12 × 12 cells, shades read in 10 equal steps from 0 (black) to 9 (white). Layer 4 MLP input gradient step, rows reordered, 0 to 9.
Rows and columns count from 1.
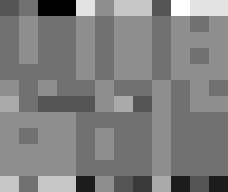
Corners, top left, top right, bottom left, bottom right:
3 8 7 1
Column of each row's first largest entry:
10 2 2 2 5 1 1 1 1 1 1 1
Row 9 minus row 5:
1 0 1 1 -1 1 -1 -1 1 -1 -1 -1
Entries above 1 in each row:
10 12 12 12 12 12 12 12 12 12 12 9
